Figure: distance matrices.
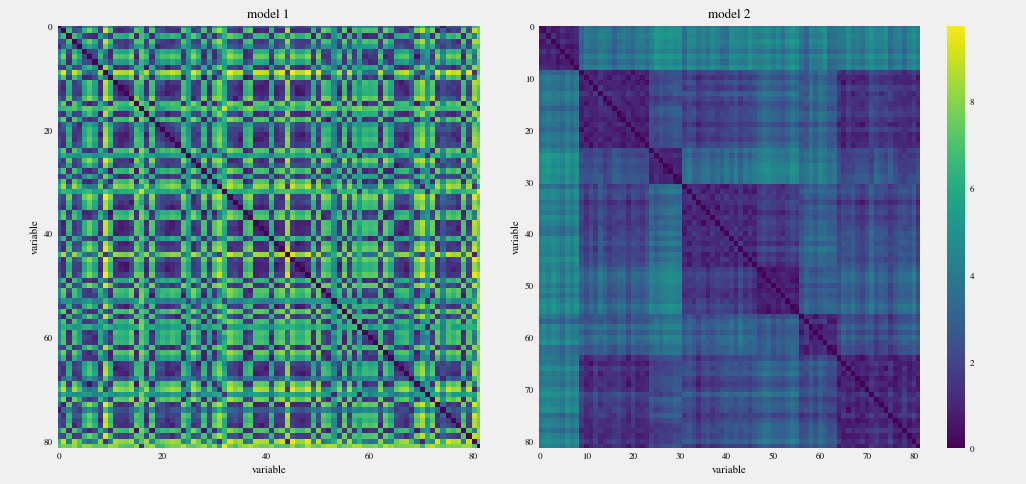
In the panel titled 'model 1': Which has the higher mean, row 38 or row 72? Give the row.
72
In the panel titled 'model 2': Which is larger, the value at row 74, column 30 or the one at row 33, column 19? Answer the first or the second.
the first
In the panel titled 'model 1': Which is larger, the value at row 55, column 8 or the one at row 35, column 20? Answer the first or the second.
the first
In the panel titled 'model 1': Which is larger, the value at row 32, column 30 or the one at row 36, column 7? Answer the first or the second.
the first
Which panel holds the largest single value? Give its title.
model 1
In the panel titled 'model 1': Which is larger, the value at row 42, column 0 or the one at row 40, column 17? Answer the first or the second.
the first
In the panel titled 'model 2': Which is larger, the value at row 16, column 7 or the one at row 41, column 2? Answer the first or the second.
the second
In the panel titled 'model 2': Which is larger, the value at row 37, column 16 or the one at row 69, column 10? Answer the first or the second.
the first
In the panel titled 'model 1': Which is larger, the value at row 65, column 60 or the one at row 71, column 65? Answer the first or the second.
the first
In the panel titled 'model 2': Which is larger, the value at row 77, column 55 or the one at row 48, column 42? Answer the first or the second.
the first
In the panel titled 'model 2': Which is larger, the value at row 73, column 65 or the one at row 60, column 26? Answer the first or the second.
the second
